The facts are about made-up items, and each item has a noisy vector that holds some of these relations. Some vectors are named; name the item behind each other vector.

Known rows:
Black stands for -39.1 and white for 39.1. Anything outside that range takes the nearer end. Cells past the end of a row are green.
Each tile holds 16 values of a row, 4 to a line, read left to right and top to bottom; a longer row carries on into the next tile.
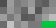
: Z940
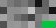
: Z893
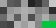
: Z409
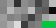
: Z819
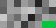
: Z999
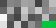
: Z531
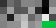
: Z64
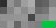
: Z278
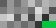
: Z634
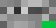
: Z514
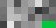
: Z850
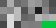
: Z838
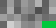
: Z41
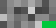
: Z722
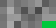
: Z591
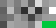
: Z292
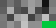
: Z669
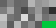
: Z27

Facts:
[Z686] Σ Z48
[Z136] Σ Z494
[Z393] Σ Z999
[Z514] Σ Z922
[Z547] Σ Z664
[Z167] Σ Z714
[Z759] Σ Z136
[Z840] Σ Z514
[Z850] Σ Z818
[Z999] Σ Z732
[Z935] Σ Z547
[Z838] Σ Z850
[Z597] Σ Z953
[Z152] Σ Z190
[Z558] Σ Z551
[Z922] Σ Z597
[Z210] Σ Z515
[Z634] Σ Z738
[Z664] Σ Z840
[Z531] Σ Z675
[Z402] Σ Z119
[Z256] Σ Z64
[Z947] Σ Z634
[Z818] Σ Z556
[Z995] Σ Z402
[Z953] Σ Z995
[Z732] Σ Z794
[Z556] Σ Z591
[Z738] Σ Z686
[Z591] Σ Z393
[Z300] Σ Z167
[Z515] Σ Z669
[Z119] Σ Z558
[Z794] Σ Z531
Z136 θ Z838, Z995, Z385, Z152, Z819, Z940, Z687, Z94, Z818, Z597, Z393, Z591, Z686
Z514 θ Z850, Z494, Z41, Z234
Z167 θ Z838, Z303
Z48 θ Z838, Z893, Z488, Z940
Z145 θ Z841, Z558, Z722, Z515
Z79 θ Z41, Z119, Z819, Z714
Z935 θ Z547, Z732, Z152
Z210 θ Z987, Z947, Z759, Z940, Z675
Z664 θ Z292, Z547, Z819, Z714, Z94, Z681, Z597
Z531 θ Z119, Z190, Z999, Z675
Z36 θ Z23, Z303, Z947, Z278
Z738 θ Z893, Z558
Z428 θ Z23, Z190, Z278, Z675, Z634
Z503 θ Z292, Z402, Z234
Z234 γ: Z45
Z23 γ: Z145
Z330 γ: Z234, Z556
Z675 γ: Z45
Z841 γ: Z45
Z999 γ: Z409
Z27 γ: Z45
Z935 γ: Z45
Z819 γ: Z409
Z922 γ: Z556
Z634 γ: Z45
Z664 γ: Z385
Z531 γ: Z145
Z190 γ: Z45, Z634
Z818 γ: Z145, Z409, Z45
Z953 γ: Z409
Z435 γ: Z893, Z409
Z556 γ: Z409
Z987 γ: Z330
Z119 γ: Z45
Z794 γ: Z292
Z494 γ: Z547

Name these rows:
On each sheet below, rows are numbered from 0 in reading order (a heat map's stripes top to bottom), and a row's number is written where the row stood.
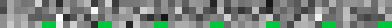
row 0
Z402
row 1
Z675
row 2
Z551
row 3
Z714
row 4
Z515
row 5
Z45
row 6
Z686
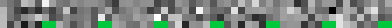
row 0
Z935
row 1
Z136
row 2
Z210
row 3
Z558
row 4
Z48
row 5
Z818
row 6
Z119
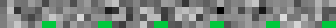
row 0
Z597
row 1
Z330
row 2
Z145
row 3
Z556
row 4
Z840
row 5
Z234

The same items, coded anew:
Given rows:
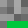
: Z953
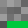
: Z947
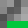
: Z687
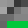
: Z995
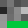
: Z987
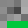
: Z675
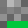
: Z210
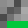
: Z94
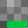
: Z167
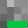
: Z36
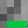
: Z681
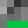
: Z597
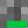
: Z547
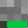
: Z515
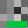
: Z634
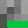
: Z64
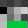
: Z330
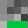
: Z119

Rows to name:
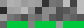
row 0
Z531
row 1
Z402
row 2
Z494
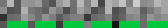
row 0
Z385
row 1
Z838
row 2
Z722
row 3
Z292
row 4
Z145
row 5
Z435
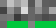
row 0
Z794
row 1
Z664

